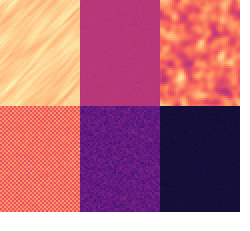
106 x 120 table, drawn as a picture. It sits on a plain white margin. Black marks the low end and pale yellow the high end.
The table splits into 2 rows of 3 panels. Panel 1,1: very high, slanting up to the right, faint in contrast. Panel 1,2: middling, flat. Panel 1,3: high, blotchy. Panel 2,1: high, checkered. Panel 2,2: low, fine-grained, faint in contrast. Panel 2,3: very low, flat.
